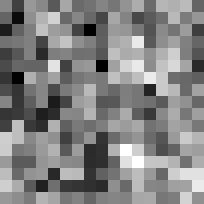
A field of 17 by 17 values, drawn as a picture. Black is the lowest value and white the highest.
On average the colour sits 50% of the way up the scale. The ninth with the highest average is the bottom right. No row or column stands out. The centre is the smoothest part. The ninth with the lowest average is the middle left. The values follow a bell shape. Neither half mirrors the other.
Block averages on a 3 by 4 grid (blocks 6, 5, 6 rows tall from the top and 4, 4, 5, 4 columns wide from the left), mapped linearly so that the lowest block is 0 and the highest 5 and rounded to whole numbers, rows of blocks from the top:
1334 | 0234 | 4245
